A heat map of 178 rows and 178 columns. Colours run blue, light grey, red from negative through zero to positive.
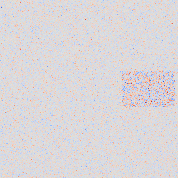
Values change most from cell to cell in the middle right. No row or column stands out. An odd patch, rougher than its surroundings, sits in the middle right. No regular stripes run through it. No overall slope runs across the table. On average the colour sits 50% of the way up the scale.
